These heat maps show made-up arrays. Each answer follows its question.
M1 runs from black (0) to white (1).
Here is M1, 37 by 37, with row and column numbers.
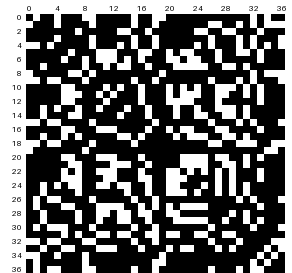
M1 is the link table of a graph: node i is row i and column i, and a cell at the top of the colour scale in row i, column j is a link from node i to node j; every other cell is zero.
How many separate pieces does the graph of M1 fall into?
1
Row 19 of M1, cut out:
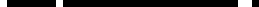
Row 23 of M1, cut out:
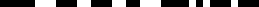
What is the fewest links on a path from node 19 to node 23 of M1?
3
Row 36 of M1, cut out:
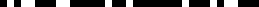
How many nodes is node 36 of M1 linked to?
11
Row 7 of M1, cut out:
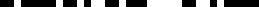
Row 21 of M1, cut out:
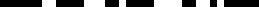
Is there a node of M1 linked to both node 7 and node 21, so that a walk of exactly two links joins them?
yes
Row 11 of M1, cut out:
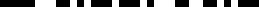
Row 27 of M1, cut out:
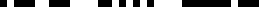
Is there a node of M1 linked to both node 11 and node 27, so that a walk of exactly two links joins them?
yes
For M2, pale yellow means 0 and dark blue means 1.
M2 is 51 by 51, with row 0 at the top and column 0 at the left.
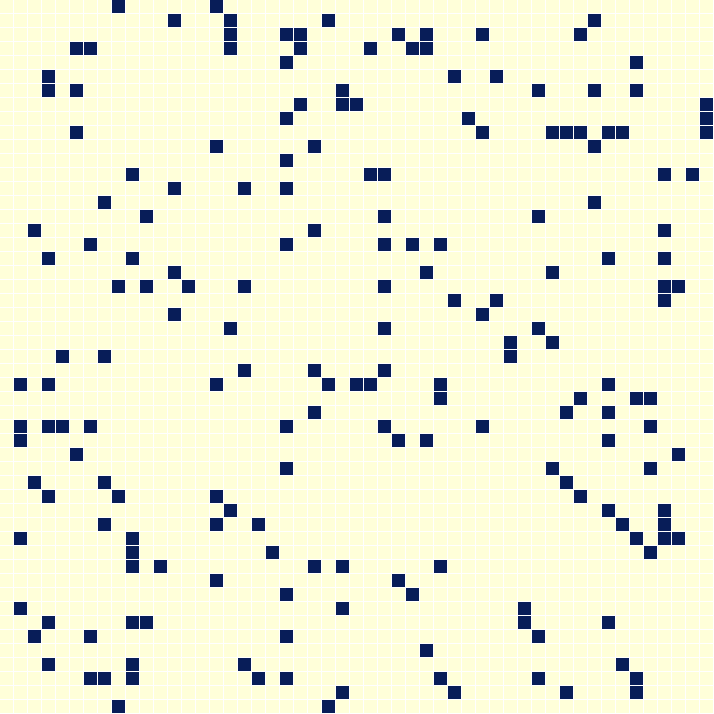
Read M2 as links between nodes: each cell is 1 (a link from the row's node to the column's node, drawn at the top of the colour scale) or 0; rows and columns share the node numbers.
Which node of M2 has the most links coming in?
node 20
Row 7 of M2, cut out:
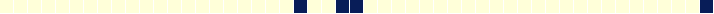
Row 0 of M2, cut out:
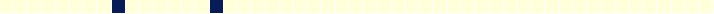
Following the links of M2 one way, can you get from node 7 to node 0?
no
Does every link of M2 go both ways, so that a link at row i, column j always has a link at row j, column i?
no
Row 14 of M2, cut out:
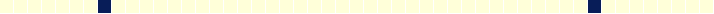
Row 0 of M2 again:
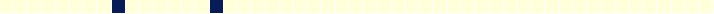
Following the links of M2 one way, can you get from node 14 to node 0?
no
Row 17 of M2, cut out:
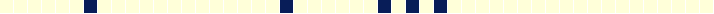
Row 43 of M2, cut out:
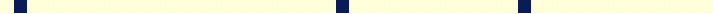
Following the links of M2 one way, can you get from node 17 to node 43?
yes
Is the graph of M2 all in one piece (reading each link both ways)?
yes
